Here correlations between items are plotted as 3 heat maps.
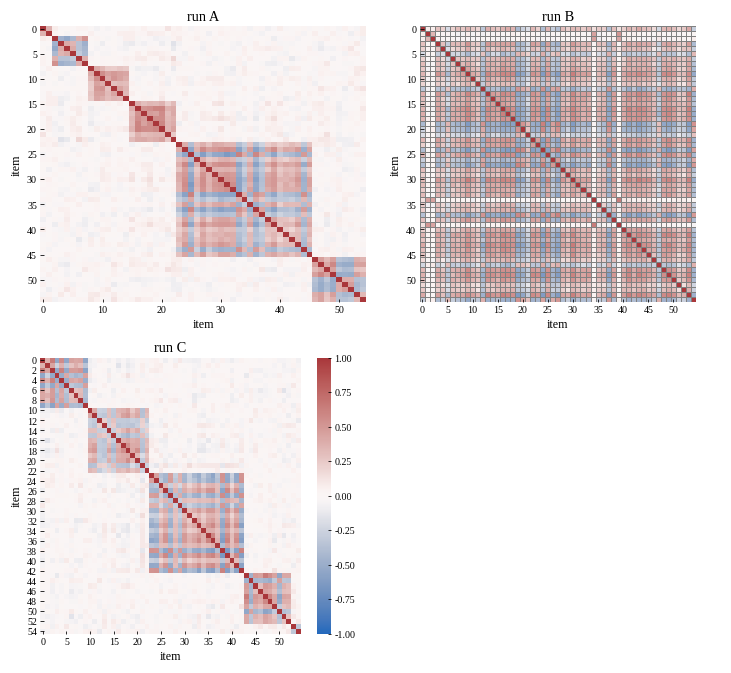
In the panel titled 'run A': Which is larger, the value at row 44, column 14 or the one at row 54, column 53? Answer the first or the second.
the second
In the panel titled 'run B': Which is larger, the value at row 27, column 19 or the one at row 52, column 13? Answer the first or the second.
the first
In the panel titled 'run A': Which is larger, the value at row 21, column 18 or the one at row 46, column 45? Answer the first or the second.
the first
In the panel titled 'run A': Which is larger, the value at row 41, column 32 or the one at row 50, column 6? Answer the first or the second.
the first
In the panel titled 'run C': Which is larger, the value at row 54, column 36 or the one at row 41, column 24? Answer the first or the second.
the first
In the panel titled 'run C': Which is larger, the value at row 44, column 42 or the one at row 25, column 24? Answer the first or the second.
the first
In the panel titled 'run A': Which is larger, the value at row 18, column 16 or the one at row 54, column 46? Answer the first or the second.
the first
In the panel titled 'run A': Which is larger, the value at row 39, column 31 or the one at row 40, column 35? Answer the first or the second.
the first
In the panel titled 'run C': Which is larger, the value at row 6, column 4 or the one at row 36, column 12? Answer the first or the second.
the first
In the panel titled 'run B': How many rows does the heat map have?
55
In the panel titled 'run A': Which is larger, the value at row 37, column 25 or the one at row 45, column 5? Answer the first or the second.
the first
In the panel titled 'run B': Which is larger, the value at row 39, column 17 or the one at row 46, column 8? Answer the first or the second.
the second
